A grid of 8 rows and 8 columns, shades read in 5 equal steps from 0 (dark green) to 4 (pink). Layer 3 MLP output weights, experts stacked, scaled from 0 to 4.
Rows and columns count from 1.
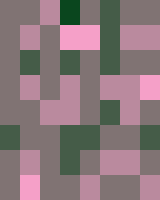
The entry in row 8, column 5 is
3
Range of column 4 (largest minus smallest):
4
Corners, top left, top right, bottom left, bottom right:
2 2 2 3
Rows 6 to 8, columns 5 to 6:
1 2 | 2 3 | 3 2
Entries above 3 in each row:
0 2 0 1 0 0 0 1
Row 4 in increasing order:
2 2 2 3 3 3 3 4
